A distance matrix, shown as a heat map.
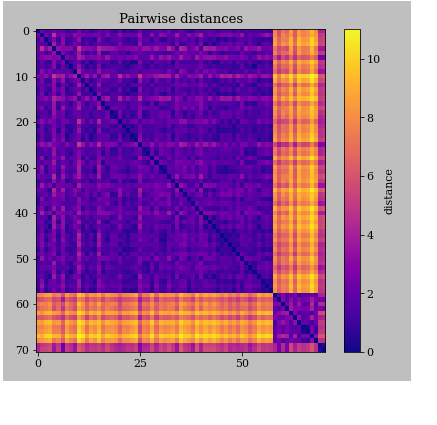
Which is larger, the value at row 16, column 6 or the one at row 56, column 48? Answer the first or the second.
the first
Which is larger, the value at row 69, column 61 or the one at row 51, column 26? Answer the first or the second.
the first
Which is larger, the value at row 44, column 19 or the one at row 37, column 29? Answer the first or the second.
the second
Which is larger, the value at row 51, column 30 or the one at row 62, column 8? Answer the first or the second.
the second
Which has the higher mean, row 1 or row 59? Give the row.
59
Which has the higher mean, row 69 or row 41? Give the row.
69
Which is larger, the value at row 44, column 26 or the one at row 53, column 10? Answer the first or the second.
the second
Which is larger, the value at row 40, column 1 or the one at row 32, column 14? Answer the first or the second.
the first
